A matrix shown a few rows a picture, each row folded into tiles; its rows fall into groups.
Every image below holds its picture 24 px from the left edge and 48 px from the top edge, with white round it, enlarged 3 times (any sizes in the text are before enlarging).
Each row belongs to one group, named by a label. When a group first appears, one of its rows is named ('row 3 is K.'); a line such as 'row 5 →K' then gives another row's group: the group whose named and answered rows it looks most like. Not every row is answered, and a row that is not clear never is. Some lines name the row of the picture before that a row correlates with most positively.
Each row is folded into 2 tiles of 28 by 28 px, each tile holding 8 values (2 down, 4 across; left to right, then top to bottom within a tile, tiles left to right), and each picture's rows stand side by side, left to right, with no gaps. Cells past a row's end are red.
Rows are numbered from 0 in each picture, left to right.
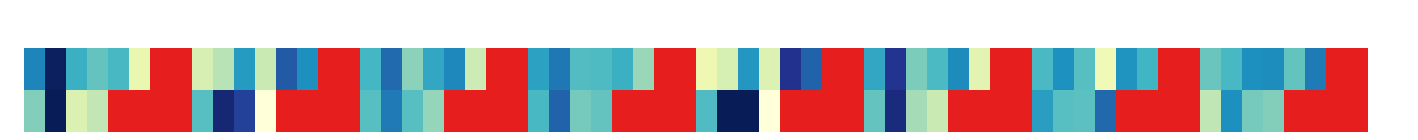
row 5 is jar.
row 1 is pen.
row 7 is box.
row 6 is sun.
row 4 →pen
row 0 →jar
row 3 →jar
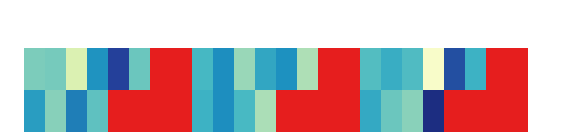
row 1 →jar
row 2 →sun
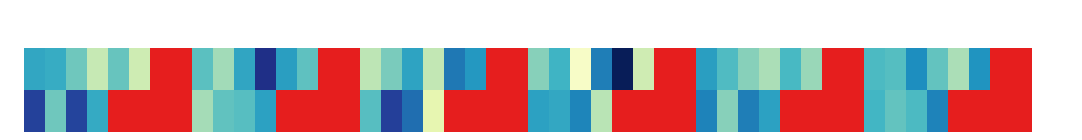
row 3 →jar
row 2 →pen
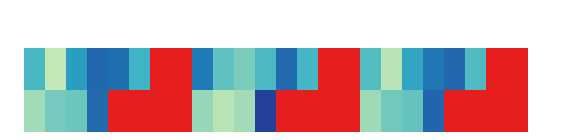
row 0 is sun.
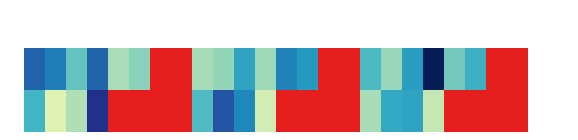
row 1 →pen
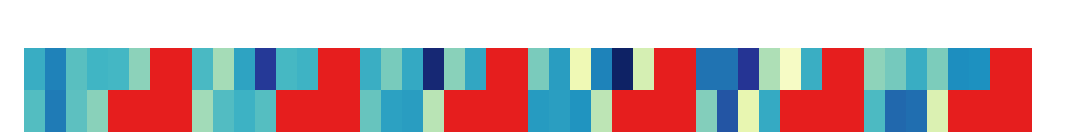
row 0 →jar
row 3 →jar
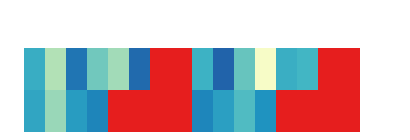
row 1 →sun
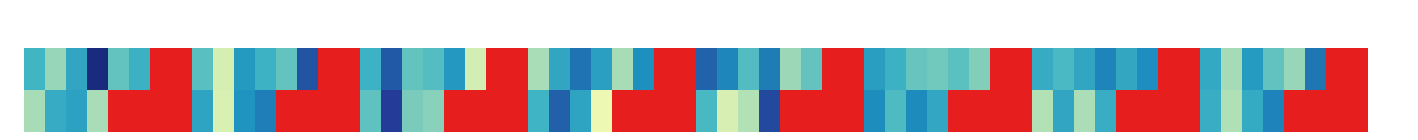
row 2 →jar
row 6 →box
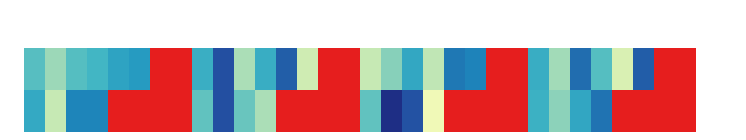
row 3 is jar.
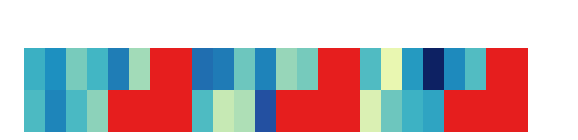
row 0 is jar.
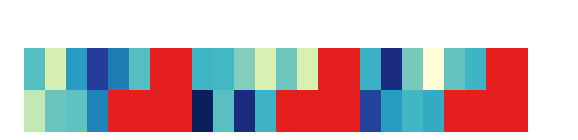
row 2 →sun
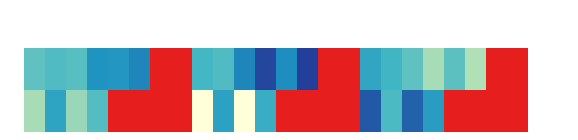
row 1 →box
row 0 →box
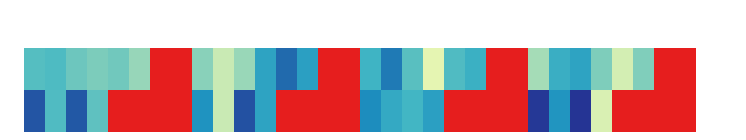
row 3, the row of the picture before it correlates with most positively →2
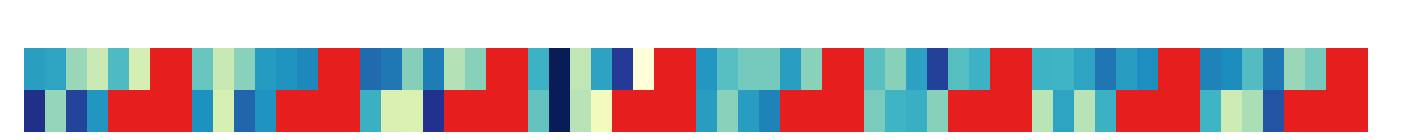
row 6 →box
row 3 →jar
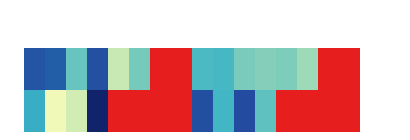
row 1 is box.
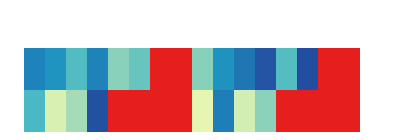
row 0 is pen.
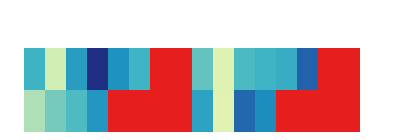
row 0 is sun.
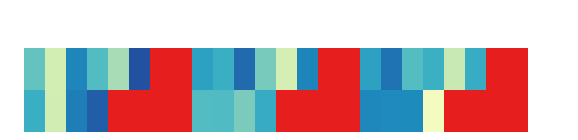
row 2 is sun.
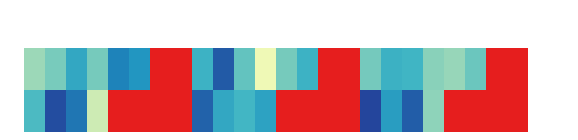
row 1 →sun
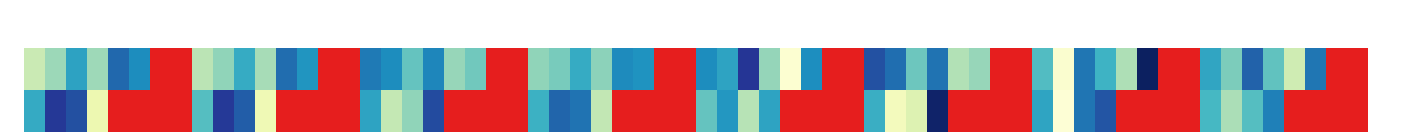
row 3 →pen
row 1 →pen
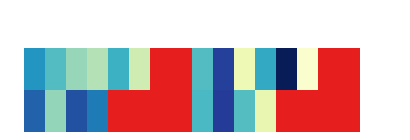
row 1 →jar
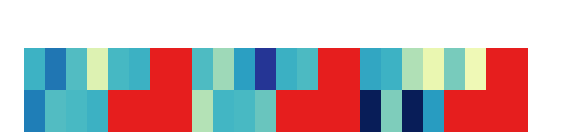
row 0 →sun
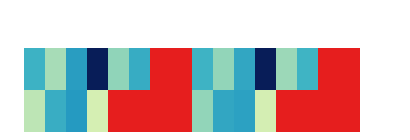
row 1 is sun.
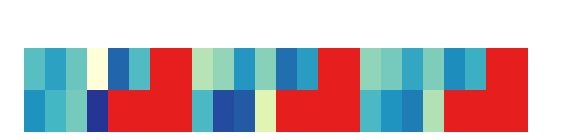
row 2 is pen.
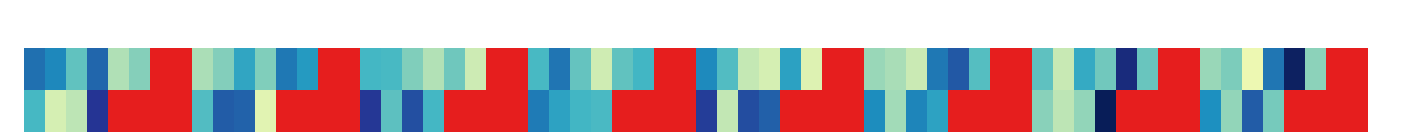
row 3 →sun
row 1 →pen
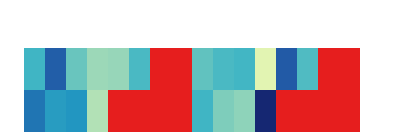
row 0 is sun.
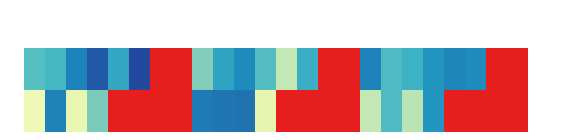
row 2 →box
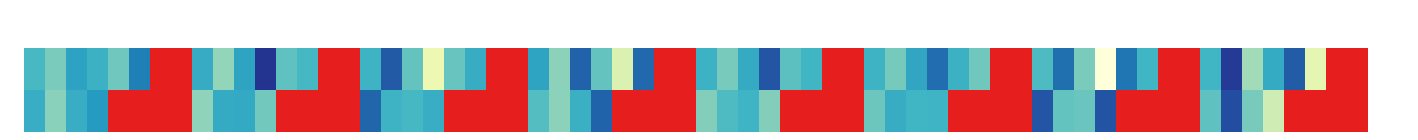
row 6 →sun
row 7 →jar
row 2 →sun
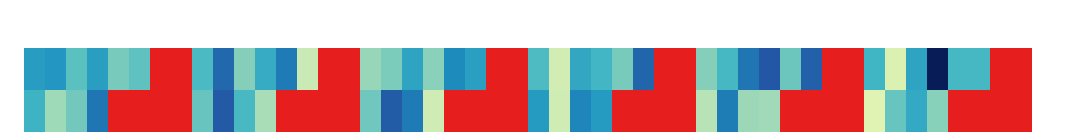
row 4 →box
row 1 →jar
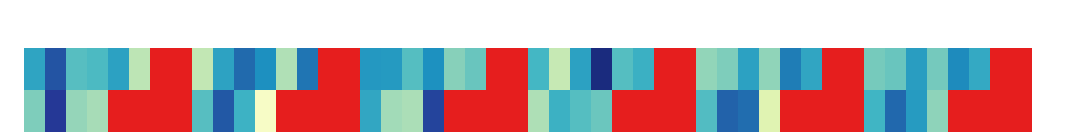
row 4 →pen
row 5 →pen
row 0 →jar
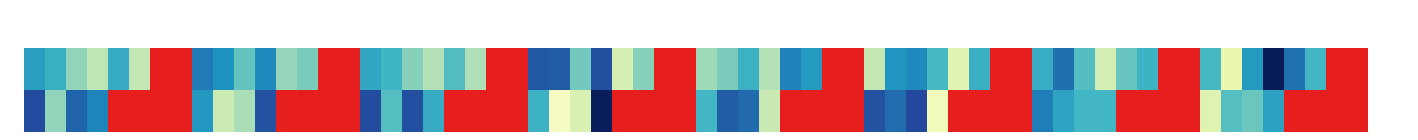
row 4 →pen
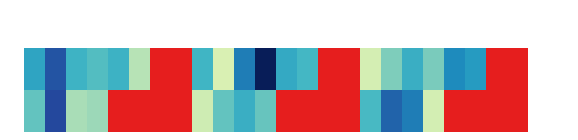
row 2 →pen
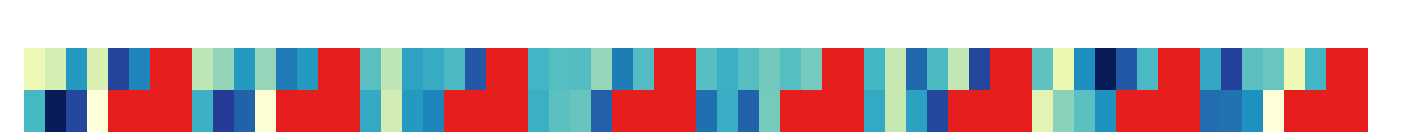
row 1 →pen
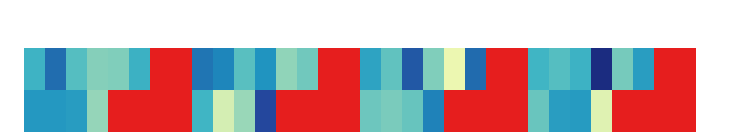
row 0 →sun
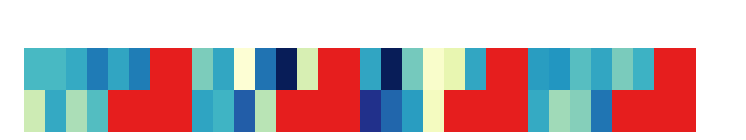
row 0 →box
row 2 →sun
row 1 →jar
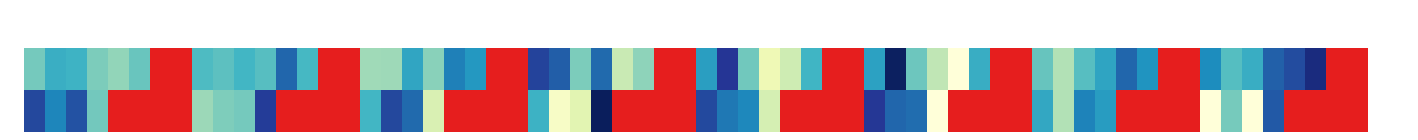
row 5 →sun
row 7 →box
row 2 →pen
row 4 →sun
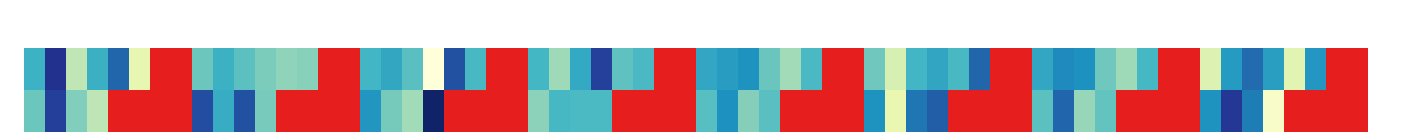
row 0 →jar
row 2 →sun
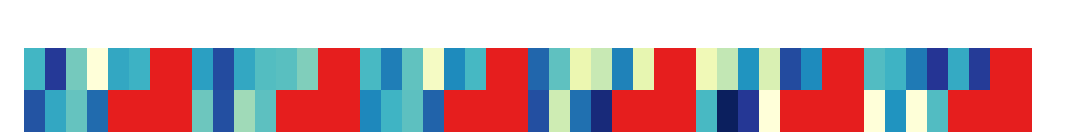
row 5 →box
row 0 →sun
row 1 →jar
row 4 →pen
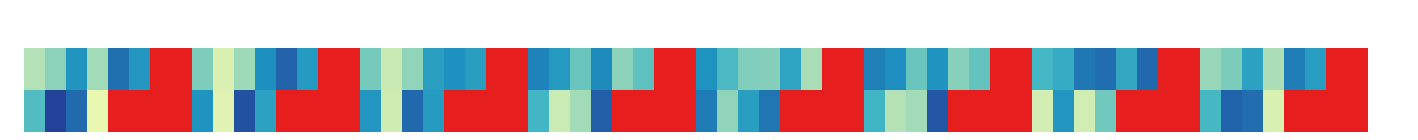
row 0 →pen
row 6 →box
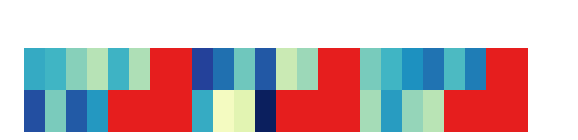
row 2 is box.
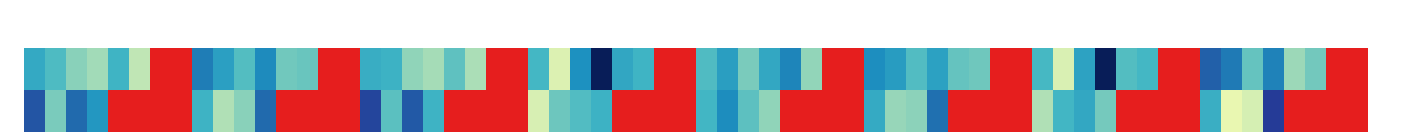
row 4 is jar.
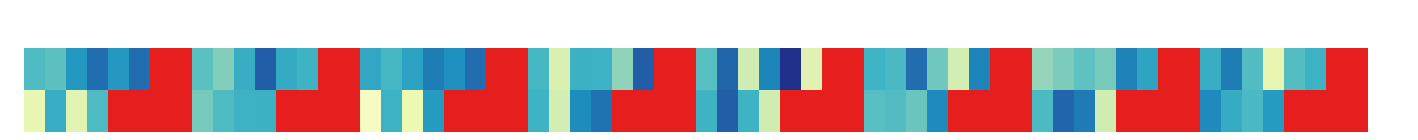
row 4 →jar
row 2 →box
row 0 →box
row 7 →sun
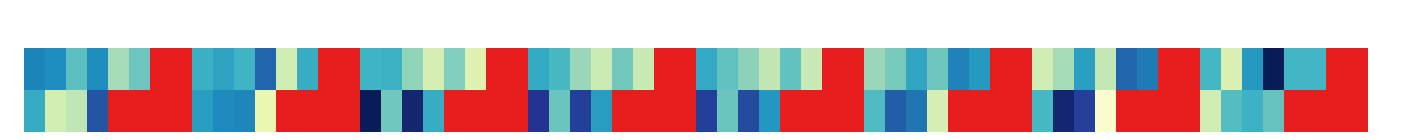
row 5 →pen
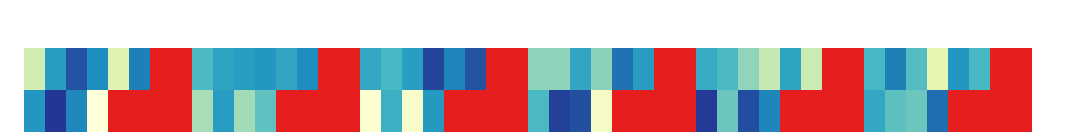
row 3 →pen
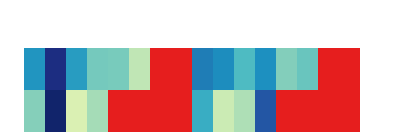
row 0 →jar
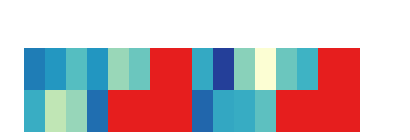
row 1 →sun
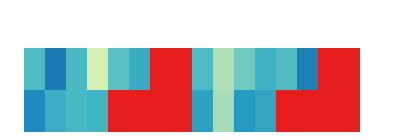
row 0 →sun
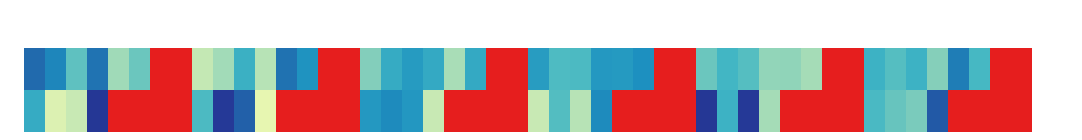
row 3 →box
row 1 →pen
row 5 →sun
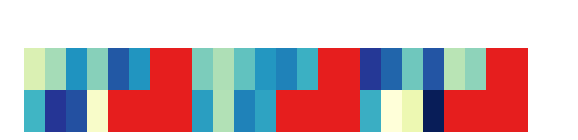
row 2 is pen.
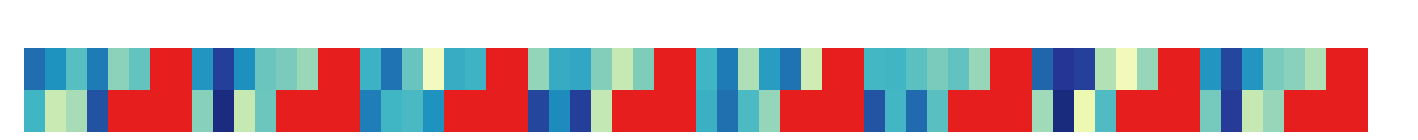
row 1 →jar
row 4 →jar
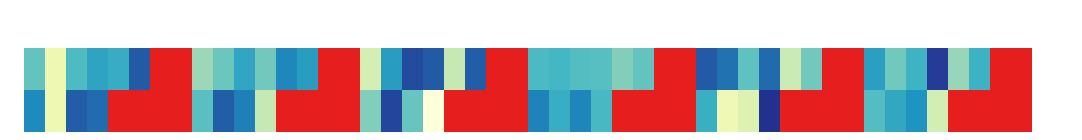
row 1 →pen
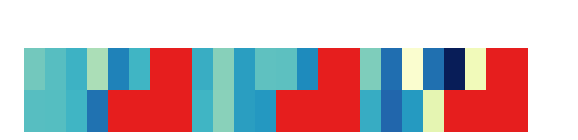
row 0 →sun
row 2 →jar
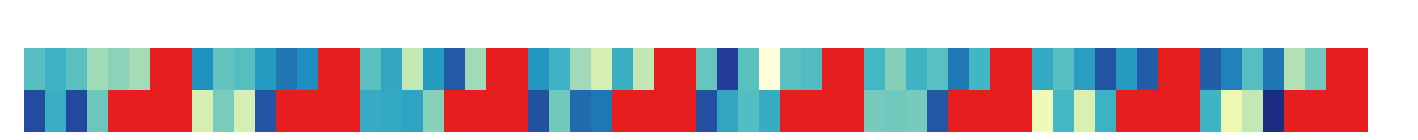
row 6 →box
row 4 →sun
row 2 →jar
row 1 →box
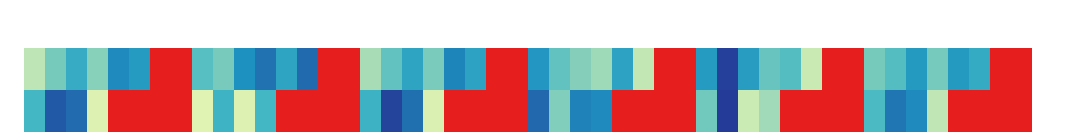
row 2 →pen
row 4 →jar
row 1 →box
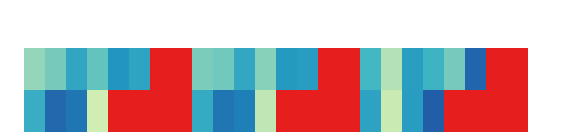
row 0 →pen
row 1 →pen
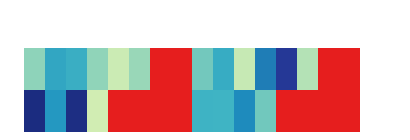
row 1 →jar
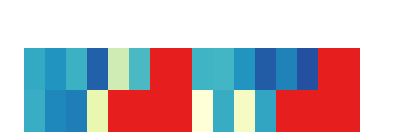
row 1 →box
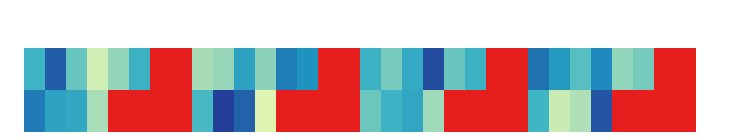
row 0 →sun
